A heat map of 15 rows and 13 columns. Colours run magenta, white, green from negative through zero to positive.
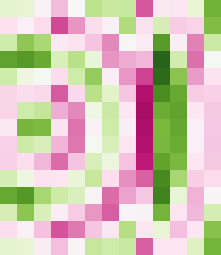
Slope: none. Ninth with the lowest average: centre. Rings: centred on the middle left. Calmest part: middle right.
